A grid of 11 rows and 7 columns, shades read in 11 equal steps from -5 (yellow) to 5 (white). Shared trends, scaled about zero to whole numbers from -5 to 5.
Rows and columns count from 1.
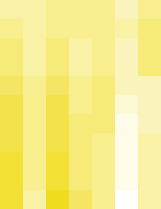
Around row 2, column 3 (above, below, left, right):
0 -1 1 0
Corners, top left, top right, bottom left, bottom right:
1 0 -4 1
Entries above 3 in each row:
0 0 0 0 0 0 1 1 1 1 1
